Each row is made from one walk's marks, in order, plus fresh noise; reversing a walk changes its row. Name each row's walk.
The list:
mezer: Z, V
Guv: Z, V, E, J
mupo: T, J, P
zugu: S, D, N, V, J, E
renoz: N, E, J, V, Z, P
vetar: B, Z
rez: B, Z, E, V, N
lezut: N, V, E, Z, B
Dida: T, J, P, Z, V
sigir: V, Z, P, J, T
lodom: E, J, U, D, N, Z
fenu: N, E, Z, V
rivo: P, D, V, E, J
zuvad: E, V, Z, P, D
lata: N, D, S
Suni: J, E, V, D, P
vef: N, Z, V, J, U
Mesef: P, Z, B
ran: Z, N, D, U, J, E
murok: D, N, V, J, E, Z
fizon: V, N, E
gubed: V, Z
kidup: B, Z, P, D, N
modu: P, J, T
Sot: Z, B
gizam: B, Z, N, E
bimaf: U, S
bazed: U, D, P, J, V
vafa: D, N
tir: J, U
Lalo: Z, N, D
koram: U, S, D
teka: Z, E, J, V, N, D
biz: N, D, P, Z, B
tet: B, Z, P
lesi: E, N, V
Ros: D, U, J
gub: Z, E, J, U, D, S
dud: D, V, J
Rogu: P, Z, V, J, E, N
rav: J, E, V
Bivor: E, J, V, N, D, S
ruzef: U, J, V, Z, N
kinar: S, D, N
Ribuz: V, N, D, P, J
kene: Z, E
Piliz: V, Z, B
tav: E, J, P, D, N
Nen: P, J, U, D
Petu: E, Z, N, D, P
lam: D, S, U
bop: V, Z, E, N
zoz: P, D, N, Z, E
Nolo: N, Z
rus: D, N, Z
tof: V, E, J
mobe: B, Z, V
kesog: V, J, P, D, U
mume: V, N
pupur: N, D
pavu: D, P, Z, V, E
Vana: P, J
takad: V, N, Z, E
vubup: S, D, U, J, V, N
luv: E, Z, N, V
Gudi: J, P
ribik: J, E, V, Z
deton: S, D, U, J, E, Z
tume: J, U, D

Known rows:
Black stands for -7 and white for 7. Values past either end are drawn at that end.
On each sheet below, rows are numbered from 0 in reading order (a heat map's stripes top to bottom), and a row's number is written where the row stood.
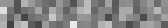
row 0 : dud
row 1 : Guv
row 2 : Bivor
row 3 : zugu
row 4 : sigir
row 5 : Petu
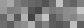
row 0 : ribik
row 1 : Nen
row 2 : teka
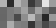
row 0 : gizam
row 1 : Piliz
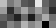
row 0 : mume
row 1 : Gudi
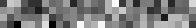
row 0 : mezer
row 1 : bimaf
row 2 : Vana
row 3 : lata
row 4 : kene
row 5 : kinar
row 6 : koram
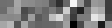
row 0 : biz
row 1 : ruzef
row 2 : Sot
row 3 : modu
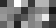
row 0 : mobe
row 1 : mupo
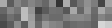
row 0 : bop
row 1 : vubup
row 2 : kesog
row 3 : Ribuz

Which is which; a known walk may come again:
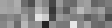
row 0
fenu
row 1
modu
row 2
Bivor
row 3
pavu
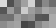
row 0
Lalo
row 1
takad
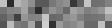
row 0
gizam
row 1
tume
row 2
tav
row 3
teka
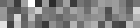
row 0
Ros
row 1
kene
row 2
Suni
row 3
biz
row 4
tof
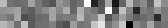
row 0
zoz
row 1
Rogu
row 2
Guv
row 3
pupur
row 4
Mesef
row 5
rez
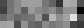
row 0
kidup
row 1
ribik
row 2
mupo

